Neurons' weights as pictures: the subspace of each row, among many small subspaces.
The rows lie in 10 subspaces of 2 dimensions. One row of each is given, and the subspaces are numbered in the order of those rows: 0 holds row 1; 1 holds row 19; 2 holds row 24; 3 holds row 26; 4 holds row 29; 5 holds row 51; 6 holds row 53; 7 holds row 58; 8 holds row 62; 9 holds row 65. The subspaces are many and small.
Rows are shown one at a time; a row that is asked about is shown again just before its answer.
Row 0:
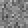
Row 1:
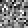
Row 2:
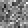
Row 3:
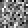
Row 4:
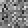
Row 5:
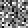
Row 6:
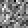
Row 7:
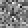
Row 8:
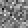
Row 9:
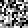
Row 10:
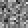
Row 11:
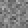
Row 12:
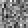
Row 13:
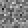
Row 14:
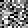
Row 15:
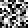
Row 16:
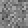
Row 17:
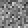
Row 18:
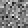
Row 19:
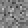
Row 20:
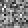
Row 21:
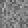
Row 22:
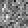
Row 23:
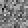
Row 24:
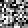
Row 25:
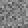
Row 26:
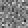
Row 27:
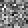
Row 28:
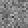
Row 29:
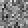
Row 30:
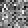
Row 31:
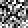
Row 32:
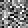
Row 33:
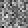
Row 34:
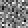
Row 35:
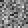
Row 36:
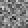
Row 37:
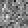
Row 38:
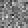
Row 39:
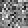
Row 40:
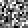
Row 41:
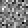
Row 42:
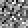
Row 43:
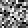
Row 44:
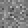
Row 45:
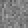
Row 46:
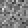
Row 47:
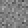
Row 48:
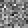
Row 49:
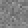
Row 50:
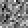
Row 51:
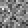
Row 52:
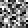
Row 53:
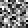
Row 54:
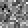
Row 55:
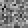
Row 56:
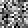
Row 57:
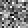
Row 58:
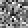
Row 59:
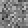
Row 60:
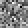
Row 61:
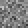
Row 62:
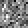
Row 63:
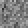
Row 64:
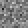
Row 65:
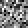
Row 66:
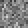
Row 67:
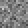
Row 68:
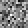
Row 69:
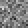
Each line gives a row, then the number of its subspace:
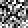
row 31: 8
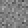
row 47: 3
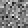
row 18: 8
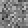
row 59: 0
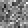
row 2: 5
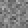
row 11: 6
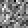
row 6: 8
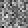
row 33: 3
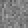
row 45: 7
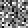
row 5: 3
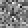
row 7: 7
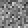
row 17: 5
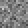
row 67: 5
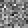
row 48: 2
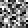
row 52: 6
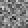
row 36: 6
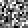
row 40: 1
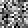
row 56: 9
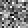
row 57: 9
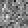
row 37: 8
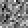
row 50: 8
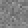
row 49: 7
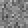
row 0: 4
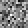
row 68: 0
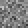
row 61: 5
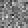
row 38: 4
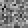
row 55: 2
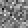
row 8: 9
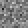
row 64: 2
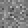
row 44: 1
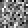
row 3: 3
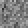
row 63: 4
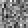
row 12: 7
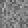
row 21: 7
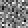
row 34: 3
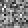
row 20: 2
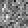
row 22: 8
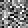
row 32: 1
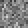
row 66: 4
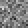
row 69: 5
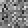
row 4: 0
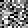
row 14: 1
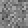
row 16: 0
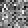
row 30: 0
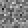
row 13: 2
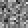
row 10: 6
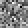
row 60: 7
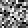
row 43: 9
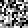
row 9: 1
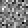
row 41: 3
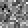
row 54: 5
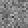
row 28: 9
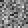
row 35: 1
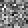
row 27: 2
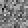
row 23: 9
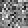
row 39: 0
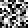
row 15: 6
